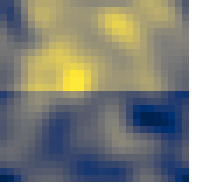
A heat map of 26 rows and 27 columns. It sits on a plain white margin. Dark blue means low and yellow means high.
Grain: blotchy. Lone odd cells: none. Seam: horizontal, 50% of the way down, the top part higher.
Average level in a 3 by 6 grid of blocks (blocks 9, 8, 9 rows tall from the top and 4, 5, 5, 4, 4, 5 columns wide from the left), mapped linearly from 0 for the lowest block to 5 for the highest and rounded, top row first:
2 5 5 5 5 3 | 2 4 4 3 2 1 | 1 1 1 2 1 0
